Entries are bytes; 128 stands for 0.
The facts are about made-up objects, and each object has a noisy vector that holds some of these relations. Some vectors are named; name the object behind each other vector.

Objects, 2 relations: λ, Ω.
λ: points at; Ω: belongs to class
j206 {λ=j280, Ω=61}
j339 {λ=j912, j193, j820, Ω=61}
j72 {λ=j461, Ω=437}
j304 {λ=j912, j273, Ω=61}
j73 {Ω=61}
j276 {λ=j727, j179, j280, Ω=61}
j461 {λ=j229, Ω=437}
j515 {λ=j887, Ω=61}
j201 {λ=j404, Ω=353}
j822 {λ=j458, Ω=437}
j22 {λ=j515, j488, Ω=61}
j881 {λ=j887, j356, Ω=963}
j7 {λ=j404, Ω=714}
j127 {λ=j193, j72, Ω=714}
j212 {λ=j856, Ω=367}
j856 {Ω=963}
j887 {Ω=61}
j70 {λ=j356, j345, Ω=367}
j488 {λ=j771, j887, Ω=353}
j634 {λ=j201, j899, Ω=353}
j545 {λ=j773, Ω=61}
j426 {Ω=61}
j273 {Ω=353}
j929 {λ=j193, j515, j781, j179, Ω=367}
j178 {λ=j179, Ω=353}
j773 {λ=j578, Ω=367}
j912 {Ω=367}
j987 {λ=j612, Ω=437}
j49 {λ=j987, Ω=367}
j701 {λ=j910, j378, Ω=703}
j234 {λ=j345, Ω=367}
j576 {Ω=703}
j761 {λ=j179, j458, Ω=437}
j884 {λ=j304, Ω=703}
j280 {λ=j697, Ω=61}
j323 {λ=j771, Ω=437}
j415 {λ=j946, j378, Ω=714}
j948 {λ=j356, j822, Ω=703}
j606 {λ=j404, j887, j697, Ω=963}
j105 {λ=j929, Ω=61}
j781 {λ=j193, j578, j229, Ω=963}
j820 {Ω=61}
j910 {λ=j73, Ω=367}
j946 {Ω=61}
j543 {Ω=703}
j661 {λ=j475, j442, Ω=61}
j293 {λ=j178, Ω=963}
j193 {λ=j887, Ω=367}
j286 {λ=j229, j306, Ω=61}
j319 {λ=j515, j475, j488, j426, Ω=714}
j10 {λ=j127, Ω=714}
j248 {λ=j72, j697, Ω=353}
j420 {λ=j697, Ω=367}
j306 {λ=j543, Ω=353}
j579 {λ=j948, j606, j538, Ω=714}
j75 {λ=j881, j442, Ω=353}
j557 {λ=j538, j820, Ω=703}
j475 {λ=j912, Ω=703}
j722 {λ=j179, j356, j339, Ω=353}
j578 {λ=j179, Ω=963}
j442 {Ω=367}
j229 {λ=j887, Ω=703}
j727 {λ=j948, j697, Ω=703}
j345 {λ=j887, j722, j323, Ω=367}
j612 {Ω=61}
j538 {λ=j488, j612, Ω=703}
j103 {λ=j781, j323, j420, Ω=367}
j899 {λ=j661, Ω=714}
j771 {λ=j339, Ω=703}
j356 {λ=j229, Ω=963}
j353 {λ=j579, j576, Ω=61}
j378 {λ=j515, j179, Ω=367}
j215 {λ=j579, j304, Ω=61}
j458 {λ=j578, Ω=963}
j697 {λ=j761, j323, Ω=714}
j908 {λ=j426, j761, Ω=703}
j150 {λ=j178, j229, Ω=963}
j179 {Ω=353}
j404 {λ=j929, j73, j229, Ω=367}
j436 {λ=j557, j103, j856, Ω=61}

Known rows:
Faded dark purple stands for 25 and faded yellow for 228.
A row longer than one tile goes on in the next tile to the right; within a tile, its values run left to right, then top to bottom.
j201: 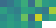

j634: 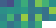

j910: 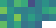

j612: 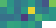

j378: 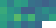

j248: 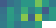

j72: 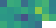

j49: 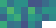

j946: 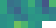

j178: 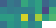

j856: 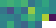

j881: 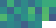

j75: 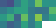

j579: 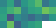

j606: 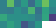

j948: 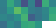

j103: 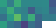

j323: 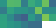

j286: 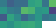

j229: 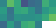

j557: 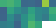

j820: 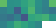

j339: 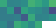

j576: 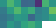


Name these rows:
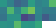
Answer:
j353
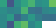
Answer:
j661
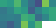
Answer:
j475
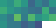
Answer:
j193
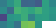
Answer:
j543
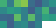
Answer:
j912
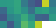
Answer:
j884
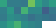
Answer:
j206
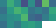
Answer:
j727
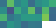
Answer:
j356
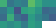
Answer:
j436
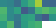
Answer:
j415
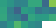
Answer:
j515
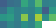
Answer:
j722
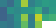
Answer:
j273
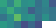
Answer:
j420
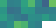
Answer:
j426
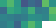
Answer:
j538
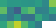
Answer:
j73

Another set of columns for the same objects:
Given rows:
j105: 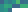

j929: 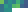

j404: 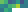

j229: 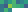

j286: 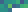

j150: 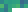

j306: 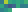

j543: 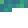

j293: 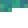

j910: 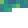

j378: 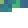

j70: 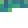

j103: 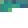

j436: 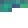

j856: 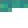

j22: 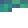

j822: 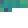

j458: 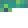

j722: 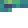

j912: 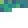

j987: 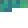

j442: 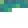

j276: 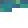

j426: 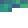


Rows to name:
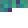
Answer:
j319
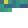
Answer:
j248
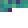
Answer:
j7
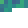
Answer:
j884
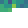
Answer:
j606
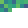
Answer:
j773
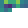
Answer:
j178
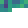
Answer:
j948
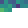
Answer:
j280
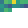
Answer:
j488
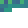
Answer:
j771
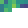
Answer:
j193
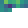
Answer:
j179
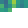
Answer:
j881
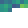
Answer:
j612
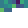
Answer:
j697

